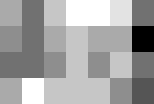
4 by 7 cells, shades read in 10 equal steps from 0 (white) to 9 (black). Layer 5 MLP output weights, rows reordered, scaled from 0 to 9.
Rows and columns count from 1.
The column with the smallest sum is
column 4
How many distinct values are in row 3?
3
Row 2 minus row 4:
1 5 1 0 1 -1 3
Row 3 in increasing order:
2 2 4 4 5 5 5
